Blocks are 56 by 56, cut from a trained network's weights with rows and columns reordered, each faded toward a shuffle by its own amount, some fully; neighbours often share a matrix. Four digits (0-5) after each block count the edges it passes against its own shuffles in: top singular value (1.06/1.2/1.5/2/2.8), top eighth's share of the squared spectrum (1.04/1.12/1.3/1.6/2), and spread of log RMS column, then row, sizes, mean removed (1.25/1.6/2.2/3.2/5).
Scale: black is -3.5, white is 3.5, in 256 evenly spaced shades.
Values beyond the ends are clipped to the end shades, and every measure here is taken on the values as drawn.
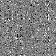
3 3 2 1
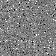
0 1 0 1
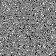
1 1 0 0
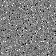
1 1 0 0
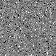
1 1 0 0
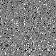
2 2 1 1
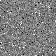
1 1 0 0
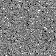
1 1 0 0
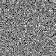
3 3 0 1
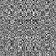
4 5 3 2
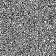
2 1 0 0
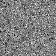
1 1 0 0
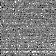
3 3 1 0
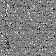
1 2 1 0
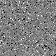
0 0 0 0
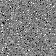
0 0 0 0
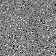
2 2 1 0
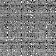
3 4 2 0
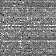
4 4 1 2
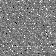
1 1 0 0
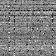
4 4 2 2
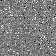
0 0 0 0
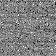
2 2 0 0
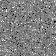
0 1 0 0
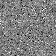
1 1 0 0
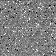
0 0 0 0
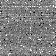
2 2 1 0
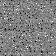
1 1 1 0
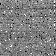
2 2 1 0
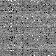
2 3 2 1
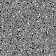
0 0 0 0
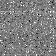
1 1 0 0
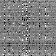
3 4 3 1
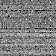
4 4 2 2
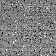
1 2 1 0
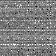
4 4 2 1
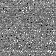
2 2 0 0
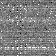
4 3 1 1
